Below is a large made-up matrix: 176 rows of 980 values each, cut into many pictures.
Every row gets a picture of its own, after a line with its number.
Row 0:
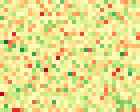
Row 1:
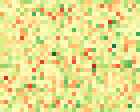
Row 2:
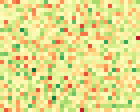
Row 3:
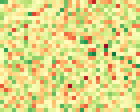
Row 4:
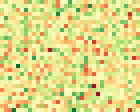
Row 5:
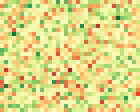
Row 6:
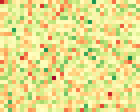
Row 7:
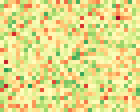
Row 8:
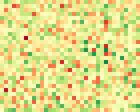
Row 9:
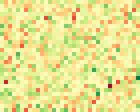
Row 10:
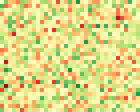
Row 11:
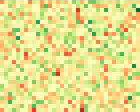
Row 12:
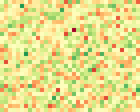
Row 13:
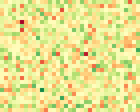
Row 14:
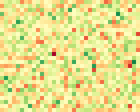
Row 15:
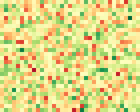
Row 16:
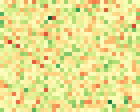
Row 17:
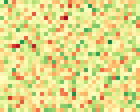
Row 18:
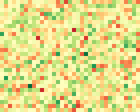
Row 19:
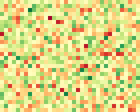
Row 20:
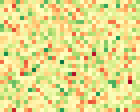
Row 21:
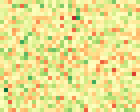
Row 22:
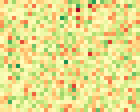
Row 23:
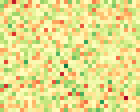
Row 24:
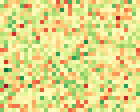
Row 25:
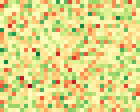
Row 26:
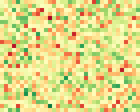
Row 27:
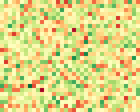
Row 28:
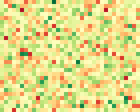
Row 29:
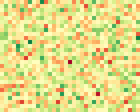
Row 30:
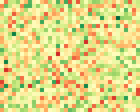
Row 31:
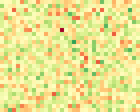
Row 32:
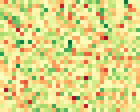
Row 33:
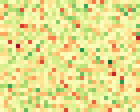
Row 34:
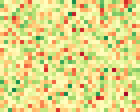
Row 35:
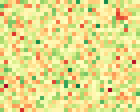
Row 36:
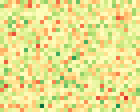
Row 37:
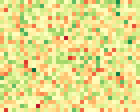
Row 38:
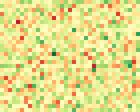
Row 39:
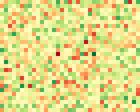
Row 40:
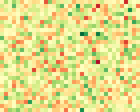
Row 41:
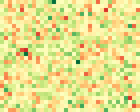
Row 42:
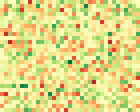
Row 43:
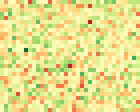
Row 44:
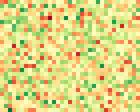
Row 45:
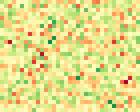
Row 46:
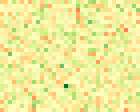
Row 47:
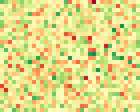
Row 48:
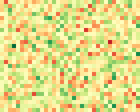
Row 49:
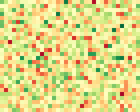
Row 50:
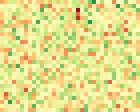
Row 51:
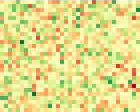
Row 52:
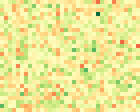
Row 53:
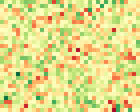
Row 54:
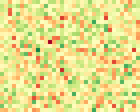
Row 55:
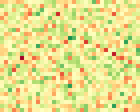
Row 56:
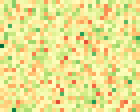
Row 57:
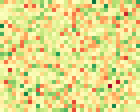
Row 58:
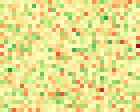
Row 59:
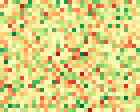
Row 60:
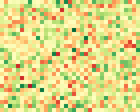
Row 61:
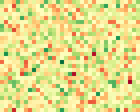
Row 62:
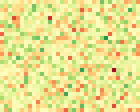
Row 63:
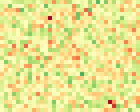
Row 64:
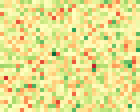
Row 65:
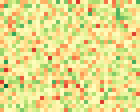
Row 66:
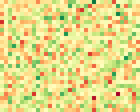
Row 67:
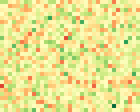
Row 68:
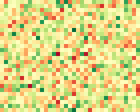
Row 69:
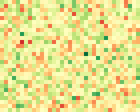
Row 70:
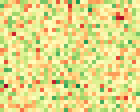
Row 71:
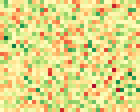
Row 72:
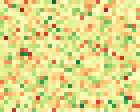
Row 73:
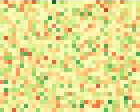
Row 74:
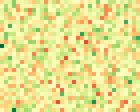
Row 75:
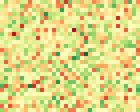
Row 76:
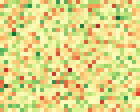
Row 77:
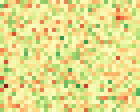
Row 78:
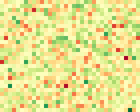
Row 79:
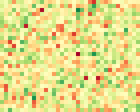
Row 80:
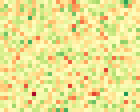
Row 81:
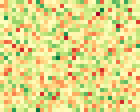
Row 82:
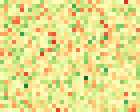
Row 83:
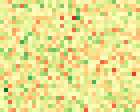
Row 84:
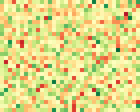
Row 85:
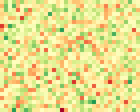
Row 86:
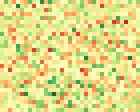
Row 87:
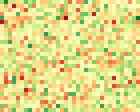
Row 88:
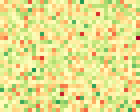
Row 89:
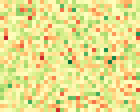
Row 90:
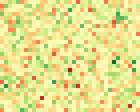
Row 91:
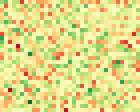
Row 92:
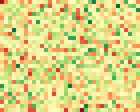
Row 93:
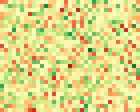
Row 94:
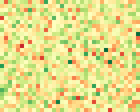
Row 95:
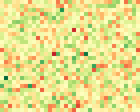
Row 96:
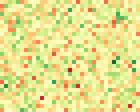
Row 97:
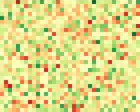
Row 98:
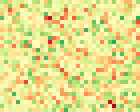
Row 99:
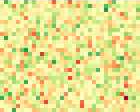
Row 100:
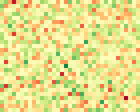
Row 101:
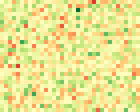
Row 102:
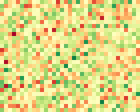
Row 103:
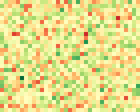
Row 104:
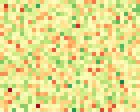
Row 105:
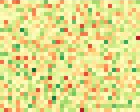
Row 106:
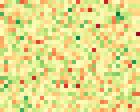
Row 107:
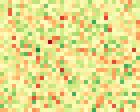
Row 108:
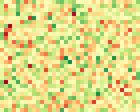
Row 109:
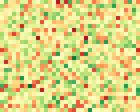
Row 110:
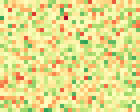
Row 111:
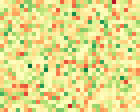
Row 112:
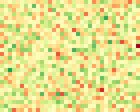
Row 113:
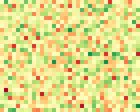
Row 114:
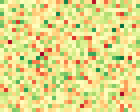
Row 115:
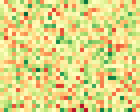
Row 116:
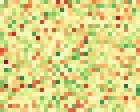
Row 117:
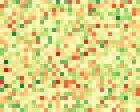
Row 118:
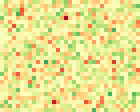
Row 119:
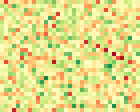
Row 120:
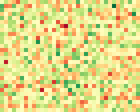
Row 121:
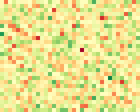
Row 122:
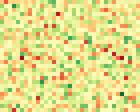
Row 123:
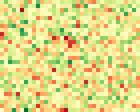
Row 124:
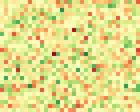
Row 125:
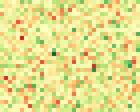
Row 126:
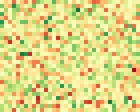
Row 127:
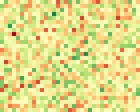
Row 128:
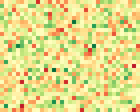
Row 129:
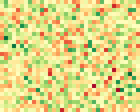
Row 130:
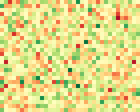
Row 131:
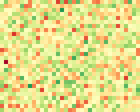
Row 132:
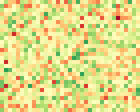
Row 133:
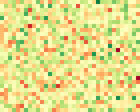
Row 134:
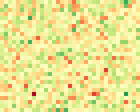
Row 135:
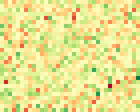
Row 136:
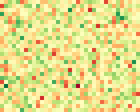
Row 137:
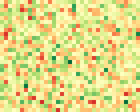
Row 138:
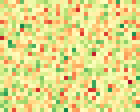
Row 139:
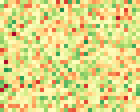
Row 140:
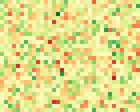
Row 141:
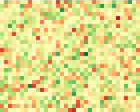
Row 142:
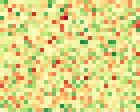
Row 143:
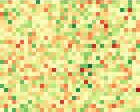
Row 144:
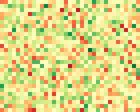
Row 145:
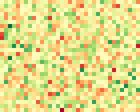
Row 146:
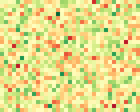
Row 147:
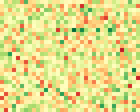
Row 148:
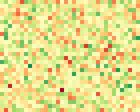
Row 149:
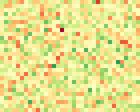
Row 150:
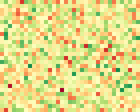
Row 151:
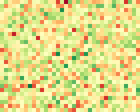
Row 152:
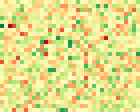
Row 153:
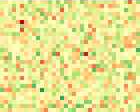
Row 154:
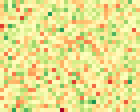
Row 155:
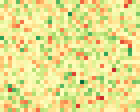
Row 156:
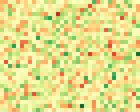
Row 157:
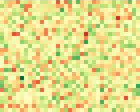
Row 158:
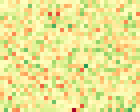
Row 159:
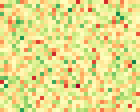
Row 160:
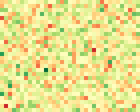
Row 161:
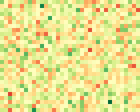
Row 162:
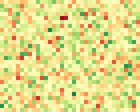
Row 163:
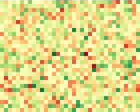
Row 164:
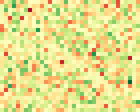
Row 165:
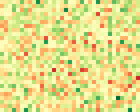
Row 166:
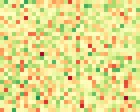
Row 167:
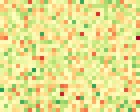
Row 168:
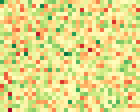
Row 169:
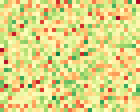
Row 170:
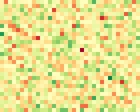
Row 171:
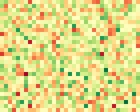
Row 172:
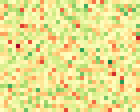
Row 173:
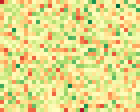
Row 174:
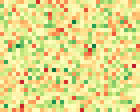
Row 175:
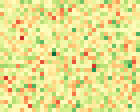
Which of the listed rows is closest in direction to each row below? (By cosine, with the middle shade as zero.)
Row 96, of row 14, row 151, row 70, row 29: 14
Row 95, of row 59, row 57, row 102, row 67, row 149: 102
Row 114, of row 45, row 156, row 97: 45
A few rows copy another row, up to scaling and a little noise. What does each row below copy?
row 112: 58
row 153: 13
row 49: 114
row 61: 20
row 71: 129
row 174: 128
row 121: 170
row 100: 23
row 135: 9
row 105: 2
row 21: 83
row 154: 85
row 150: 148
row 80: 134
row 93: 144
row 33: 172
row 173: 92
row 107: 54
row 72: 28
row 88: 167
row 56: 74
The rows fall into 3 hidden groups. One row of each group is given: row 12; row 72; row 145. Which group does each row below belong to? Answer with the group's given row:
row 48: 72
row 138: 145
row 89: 145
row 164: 145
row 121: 145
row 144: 72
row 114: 72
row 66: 72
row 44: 72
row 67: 72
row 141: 12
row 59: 12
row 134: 145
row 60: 12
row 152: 145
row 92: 72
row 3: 72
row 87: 72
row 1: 12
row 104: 145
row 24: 12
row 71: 145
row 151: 12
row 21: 72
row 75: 12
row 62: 145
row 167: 145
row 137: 145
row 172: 145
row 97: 145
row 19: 145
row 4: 145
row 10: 12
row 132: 12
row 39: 12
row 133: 145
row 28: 72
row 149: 145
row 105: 145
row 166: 72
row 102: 12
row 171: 145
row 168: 72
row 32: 145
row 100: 12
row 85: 145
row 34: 145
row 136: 12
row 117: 12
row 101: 72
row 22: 72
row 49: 72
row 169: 12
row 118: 72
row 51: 72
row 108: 145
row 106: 12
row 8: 72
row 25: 12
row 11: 72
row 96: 12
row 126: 72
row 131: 12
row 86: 145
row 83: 72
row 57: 145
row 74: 145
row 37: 145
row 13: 12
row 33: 145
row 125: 12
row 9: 145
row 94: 145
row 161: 72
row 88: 145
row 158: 145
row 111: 145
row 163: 12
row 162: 72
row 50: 72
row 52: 145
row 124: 12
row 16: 72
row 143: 145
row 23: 12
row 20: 145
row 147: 145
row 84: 145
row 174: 145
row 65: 12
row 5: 12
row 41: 72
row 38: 12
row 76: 12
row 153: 12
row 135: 145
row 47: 72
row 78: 145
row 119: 72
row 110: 72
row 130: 12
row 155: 145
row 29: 145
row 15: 145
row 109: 12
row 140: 72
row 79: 72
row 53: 72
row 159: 12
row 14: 12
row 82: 145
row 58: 145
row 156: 72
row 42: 145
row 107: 72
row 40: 145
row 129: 145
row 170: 145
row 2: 145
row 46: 72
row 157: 12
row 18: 12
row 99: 72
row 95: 12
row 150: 145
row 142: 72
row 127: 12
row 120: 12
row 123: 145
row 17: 72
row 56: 145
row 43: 145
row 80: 145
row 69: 145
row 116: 12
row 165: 145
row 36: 12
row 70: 12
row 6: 72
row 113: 72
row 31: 145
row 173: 72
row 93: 72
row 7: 12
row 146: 72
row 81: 145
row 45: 72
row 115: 145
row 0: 145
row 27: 12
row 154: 145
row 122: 72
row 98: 72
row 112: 145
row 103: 12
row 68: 12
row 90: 12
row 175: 12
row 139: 12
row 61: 145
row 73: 72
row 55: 72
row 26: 72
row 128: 145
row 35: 12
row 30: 12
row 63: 72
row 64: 12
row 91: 145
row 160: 145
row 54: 72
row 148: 145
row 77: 12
